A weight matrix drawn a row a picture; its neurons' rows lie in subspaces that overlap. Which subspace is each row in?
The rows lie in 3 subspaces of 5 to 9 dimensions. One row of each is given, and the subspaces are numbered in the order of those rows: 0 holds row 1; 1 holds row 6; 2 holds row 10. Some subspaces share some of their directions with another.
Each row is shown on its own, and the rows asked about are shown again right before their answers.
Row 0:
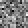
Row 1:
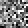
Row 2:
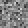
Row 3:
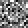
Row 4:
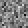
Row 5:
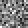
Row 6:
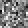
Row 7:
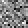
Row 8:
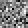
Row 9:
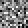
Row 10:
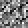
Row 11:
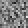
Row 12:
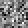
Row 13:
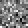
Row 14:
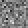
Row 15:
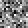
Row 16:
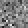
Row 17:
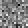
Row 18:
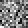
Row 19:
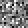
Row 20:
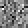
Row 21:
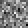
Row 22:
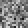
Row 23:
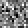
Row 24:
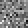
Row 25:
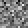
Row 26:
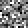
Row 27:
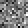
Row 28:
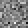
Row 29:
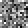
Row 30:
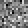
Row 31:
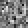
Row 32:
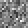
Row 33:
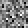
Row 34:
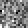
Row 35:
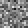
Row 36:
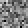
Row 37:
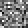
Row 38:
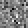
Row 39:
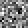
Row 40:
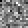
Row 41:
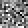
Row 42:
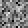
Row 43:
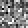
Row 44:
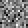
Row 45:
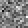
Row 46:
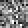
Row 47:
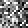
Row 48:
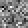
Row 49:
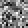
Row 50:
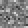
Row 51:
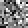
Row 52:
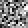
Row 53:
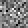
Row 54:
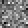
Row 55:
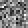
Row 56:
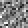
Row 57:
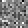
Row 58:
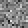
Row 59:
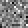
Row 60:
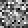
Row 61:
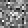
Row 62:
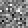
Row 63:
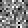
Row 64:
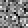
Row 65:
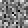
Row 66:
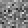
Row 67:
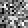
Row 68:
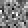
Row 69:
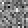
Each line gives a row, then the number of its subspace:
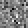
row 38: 2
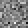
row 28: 2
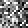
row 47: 1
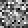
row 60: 2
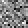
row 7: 2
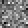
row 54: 2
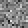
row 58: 0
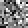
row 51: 1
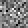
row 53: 0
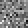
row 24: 0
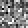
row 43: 1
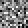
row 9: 1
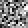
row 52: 1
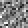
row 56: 2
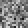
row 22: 1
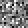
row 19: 1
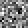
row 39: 1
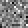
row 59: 0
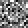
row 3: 1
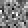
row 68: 1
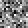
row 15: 1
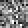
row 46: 0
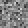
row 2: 1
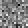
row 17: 0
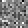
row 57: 0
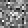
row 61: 2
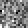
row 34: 1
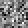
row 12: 1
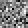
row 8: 1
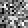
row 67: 1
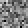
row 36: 2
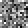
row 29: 0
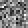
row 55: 0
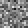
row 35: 2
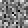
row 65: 0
